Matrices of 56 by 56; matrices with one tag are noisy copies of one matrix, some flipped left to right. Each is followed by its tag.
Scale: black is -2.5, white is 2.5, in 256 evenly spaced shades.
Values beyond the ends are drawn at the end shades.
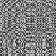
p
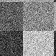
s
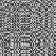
p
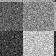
s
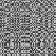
p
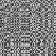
p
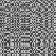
p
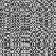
p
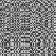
p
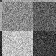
s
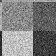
s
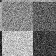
s
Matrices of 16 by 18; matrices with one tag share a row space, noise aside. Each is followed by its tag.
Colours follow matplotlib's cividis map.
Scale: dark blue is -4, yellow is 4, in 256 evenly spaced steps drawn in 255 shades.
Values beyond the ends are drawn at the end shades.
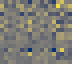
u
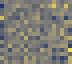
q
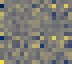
q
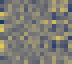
q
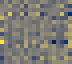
q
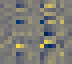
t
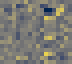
t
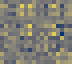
u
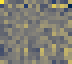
q
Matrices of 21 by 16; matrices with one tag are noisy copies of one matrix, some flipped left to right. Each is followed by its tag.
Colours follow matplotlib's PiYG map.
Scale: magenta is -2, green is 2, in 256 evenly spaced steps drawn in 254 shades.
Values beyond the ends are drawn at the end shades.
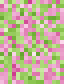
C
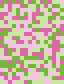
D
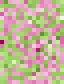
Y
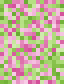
Y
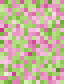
D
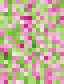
C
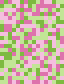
Y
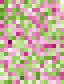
D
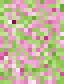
Y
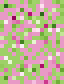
Y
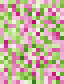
C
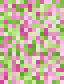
C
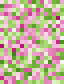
D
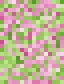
Y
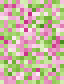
D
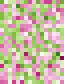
C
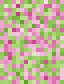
D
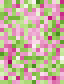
D
